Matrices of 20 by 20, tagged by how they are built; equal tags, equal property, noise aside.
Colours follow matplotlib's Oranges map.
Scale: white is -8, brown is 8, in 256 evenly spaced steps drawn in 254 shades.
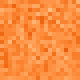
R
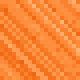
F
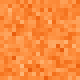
R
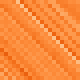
F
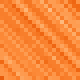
F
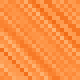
F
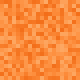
R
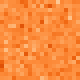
R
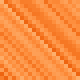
F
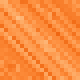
F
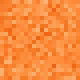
R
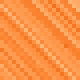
F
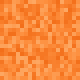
R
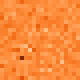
R
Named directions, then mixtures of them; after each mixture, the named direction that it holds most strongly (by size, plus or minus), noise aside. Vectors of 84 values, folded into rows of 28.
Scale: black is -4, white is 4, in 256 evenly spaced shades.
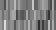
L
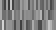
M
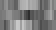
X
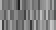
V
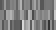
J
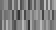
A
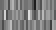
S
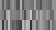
J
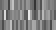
S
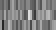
S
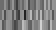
A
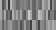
S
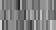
V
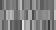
J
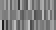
A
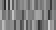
M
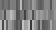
J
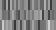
M
